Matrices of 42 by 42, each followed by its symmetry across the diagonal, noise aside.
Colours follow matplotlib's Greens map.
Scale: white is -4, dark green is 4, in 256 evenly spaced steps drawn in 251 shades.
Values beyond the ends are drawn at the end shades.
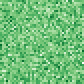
neither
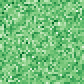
symmetric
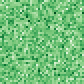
neither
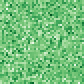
neither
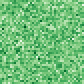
neither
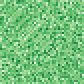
symmetric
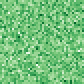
neither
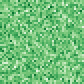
neither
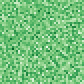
symmetric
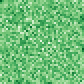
symmetric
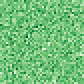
symmetric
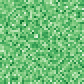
symmetric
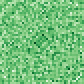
symmetric
